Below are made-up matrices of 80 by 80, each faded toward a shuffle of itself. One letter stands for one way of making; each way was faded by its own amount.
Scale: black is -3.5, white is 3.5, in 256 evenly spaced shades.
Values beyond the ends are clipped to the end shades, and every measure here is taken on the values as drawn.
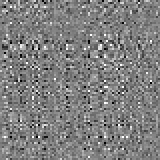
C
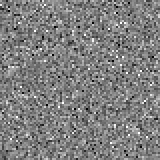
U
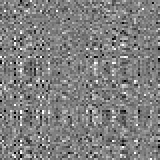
C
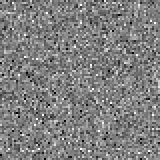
U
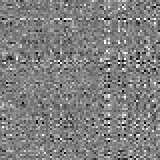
C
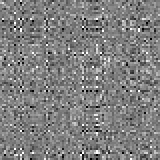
C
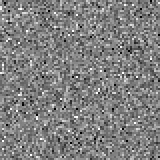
U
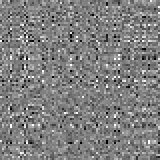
C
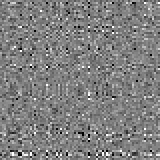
C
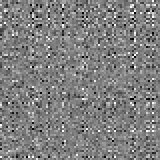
C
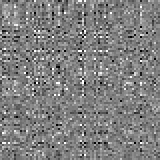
C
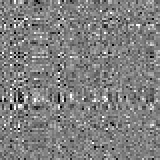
C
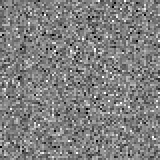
U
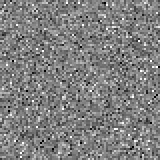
U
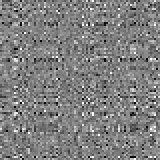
C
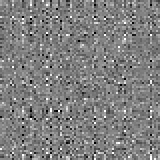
C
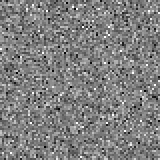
U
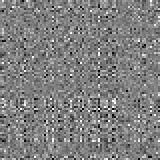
C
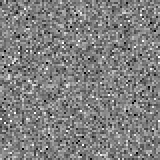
U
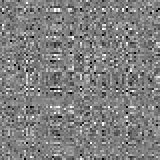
C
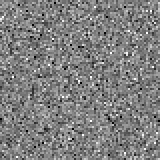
U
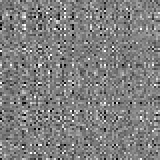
C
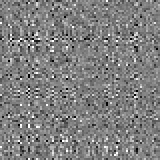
C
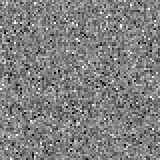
U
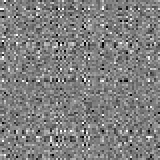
C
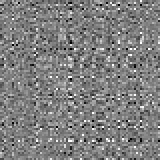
C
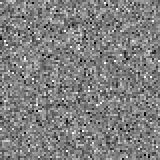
U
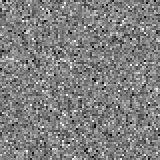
U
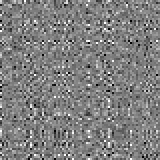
C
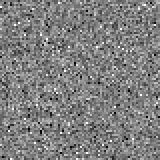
U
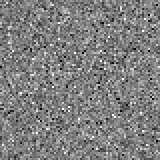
U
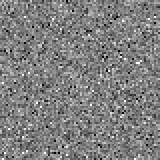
U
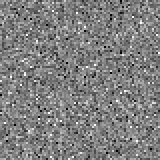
U
